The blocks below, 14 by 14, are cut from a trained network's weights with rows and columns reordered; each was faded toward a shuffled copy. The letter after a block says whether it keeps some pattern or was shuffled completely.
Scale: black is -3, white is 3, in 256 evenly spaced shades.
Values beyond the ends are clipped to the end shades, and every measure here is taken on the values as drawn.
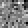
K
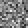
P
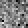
P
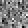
P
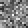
P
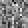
K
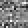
K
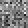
K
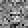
K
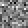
P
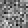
K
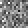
P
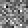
P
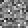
P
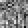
K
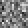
K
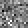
P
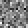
P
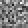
P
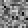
K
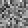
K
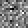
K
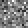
P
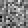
P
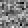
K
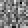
P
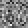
K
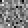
P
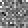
P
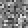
P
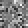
K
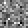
P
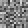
K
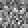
P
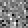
P
